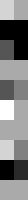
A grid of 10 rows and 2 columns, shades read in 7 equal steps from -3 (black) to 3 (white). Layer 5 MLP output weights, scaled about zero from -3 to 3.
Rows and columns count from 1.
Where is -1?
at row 3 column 1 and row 5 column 1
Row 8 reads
2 0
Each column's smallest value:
-3 -3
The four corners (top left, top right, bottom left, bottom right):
2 1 1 1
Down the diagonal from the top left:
2 -3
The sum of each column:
2 -3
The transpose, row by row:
2 -3 -1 1 -1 3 1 2 -3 1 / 1 -3 -3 1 0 1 1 0 -2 1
